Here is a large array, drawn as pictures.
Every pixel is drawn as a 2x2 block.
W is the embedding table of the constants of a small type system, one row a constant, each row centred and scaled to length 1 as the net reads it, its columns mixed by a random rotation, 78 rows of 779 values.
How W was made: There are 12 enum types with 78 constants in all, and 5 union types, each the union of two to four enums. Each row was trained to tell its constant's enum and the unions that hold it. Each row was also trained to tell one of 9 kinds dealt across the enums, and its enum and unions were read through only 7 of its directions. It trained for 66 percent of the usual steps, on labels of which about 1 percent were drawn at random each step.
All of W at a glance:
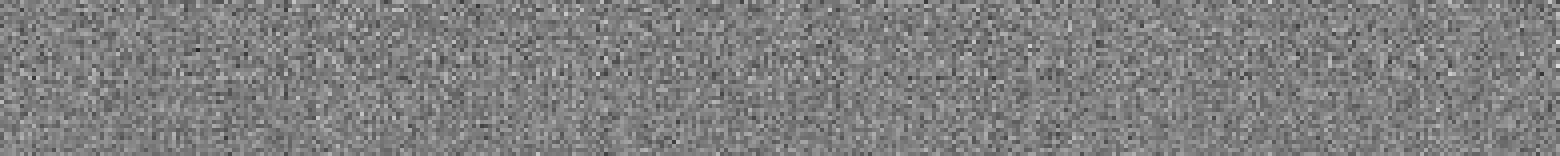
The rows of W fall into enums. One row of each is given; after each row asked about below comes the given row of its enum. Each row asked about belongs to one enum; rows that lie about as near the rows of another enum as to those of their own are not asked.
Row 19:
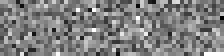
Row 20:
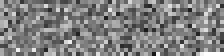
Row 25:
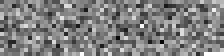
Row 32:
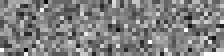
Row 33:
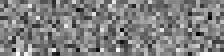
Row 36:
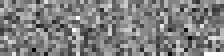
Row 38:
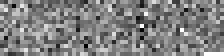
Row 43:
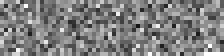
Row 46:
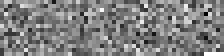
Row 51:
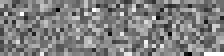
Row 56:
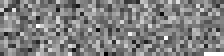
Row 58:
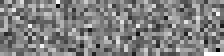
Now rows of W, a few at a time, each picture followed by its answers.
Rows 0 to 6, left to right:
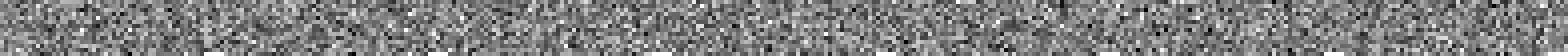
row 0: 43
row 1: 25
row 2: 32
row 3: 58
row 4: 25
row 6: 20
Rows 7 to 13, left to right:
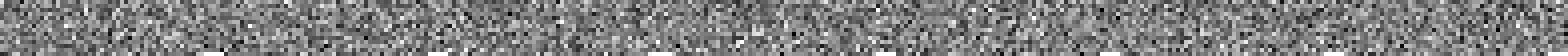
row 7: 51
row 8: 25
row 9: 32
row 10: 20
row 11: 19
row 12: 20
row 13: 38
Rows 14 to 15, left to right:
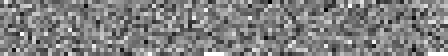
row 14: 43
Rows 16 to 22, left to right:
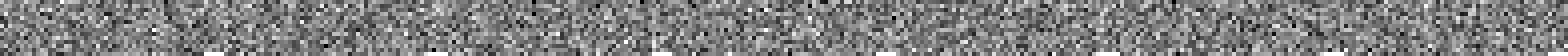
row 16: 46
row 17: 25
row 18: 43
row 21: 43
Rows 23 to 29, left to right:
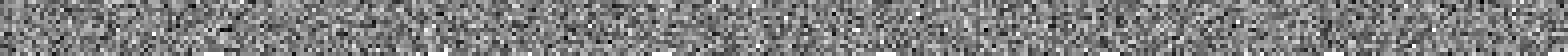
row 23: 33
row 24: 36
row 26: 32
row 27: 58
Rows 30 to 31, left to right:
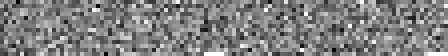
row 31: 32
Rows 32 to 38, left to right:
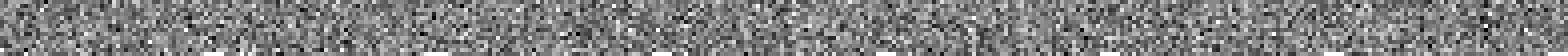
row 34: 38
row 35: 51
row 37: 58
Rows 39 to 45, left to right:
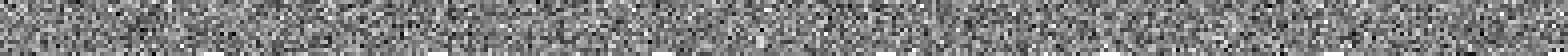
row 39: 38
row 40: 25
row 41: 51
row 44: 20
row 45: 25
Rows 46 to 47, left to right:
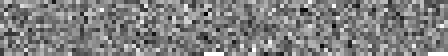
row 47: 33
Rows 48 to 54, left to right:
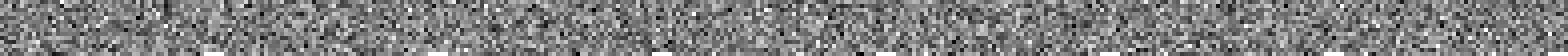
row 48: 25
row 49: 58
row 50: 43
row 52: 33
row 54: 43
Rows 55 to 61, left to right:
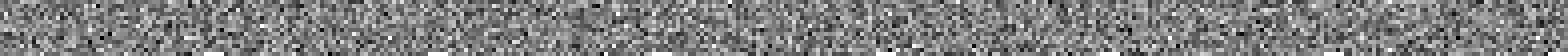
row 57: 20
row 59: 32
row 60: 38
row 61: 46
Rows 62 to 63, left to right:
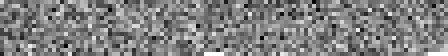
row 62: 51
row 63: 32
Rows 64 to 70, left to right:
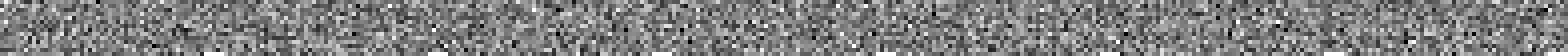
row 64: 36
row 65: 20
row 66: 51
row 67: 38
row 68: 58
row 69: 51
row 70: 20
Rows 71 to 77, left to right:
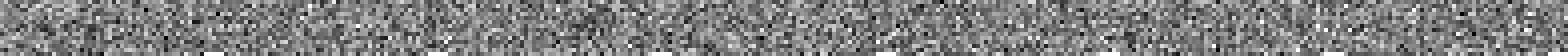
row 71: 36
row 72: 51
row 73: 38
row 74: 43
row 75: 32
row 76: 33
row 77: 38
